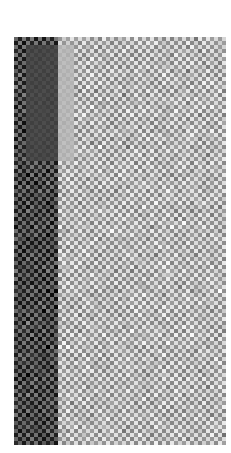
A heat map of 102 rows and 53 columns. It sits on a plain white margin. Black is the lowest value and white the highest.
Seam: vertical, 20% of the way across, the right part higher. Mirror symmetry: none. Average level on the scale: 60%. Odd patch: calmer, in the top left.
